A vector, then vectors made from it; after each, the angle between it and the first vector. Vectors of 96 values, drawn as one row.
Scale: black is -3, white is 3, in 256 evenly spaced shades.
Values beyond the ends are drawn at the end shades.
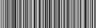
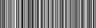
nearly opposite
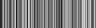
orthogonal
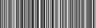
nearly opposite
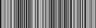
orthogonal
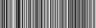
partly opposed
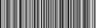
orthogonal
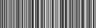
nearly opposite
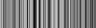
partly aligned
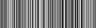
partly opposed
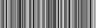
orthogonal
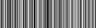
partly aligned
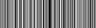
partly aligned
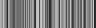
partly aligned
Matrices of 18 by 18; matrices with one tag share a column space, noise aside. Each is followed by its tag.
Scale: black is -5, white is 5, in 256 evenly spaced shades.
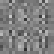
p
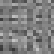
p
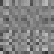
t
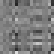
t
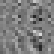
p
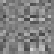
p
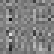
p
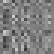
p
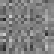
p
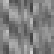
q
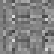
p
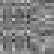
p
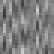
q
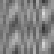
q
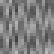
q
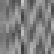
q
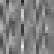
q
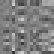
t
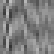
q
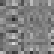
t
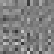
t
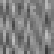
q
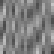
q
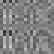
p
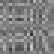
p
